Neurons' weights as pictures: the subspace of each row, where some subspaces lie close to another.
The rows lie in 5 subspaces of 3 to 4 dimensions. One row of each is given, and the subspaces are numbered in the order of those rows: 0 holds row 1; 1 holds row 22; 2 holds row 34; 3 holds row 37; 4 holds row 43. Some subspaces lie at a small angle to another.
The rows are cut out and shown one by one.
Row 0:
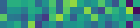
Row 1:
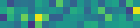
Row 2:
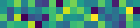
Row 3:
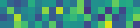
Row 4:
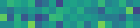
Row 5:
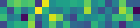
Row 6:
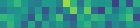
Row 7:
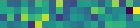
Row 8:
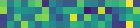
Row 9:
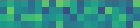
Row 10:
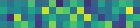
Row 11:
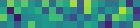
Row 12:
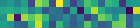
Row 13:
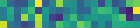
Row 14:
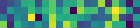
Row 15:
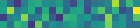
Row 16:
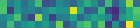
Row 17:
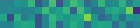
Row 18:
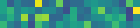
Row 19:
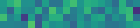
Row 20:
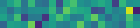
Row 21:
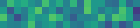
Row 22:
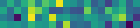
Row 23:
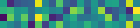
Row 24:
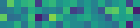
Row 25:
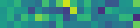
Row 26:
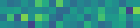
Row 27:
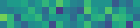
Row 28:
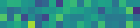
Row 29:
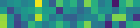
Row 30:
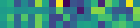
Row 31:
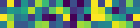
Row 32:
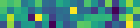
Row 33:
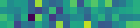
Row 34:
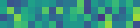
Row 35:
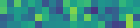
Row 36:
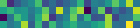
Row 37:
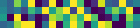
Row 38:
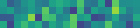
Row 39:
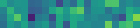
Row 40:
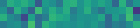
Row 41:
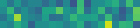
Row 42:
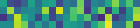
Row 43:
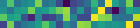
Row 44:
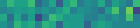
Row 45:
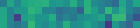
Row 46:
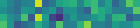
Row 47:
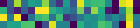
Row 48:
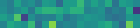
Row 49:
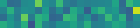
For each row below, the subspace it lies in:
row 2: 3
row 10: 3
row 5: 1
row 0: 3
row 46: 1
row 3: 2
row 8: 4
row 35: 4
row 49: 2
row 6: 4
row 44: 0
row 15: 2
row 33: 1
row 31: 4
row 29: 1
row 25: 4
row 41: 1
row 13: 1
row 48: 2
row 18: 2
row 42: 2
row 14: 4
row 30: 4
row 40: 2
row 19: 2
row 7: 3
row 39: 1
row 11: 1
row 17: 3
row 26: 0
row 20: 3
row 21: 1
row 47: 1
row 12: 3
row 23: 0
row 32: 4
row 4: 0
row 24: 0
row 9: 4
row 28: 0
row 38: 4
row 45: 1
